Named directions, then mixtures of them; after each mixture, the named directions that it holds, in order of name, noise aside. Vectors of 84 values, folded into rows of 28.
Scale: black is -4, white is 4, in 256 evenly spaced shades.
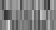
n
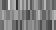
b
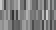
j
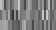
j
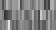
n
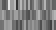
b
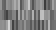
j, n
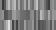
b, n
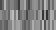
j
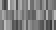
b, j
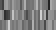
j, n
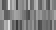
b, n
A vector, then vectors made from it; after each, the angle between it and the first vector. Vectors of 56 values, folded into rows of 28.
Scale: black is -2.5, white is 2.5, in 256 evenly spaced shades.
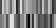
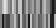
partly aligned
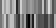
nearly parallel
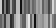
nearly opposite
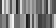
nearly parallel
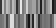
nearly parallel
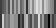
orthogonal
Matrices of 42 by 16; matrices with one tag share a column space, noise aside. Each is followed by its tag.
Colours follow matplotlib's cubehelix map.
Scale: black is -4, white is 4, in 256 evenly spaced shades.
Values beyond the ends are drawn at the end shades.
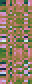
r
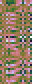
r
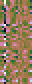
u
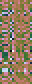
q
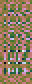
q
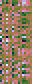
r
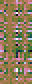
q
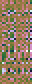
q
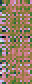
r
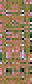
q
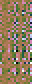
q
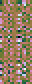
r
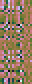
u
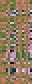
q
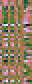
u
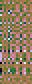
q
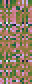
u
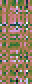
u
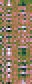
r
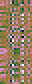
r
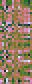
u
